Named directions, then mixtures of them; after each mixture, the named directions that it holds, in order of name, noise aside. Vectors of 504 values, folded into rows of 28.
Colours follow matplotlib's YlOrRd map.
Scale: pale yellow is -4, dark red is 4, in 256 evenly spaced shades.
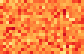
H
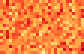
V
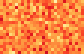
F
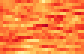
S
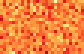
F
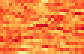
S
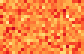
H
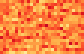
F, S, V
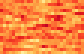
S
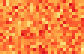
F, V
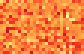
H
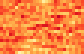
F, S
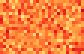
F, H, V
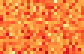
F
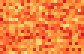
F, S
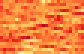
S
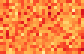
F, V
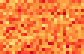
H, S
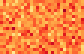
F, H, V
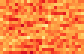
F, H, S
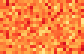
V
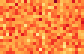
F, H, V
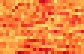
F, S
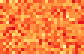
H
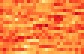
S
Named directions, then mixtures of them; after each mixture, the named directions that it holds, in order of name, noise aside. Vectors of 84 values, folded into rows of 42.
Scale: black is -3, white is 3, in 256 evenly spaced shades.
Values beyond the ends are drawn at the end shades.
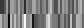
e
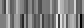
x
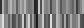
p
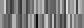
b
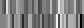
x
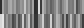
p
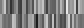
b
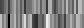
b, e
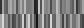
p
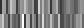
p, x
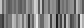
p, x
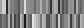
e, x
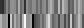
e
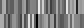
b, p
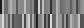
p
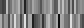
e, x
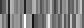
e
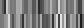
b, x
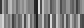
p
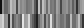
e, p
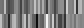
b, e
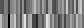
b, e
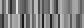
p, x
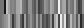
b, x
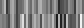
x
